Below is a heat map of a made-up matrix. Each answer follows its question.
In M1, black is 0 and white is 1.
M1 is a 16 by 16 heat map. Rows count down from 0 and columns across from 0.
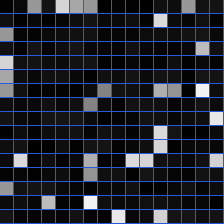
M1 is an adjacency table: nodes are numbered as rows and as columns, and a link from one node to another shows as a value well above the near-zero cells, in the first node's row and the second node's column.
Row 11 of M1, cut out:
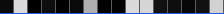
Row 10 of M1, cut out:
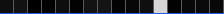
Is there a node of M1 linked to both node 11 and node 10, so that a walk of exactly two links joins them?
no
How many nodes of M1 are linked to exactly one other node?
11
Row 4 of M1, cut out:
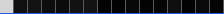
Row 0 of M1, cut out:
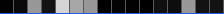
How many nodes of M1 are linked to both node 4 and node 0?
0
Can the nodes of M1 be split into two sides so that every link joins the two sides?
yes
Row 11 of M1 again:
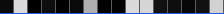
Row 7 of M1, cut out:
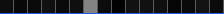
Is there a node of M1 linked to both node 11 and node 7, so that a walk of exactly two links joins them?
yes
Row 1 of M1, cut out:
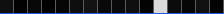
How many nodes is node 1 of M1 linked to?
1
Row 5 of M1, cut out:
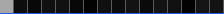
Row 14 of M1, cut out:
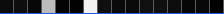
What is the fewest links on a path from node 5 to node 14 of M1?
3
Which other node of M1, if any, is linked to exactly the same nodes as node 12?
node 7
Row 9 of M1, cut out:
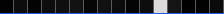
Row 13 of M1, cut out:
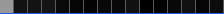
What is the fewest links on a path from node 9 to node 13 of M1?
4
